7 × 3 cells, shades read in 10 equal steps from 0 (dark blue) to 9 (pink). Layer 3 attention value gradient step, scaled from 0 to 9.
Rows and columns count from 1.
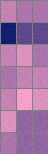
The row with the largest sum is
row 5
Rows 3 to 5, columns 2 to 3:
8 6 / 7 7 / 9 8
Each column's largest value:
8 9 8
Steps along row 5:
up down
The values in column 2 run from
3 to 9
